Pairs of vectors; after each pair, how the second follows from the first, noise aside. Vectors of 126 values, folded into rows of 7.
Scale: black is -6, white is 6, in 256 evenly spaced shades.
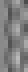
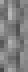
reversed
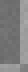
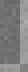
copied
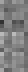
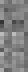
copied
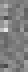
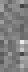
reversed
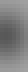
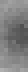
reversed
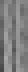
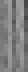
reversed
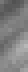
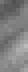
copied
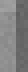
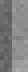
reversed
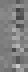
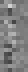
reversed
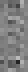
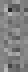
reversed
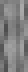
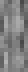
reversed
